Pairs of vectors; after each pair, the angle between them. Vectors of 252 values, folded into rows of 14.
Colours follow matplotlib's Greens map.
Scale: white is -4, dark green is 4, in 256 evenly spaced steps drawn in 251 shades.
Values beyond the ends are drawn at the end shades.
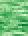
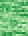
nearly opposite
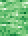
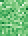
partly aligned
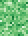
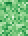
nearly opposite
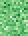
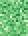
nearly parallel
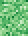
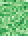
nearly opposite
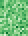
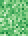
nearly parallel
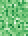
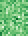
partly opposed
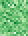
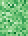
nearly opposite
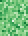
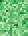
partly aligned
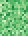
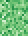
nearly parallel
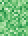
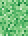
partly opposed
